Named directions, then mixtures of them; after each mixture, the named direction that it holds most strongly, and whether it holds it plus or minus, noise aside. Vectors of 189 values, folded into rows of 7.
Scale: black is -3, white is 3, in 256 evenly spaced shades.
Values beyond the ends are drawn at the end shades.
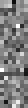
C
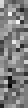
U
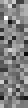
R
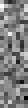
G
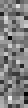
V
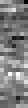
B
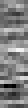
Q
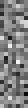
V, plus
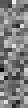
C, minus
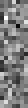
C, minus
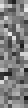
G, plus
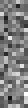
V, minus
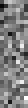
G, minus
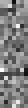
C, plus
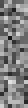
V, plus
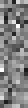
C, plus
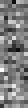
R, minus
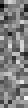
G, minus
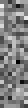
V, minus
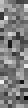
G, plus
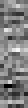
Q, plus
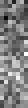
R, minus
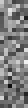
U, plus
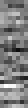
Q, minus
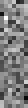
R, plus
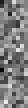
U, minus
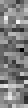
Q, minus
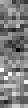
B, plus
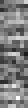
Q, minus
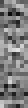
Q, plus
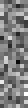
V, minus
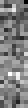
B, plus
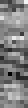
B, minus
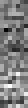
Q, minus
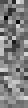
R, minus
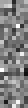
C, plus
